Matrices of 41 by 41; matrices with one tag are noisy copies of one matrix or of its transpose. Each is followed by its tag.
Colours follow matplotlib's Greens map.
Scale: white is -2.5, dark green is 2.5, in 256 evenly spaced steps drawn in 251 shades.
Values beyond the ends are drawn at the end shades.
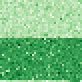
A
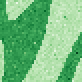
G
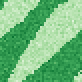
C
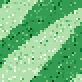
C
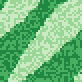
C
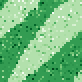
C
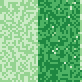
A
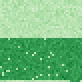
A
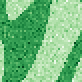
G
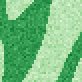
G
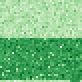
A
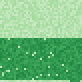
A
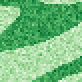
G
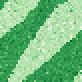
C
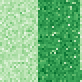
A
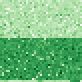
A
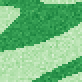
G
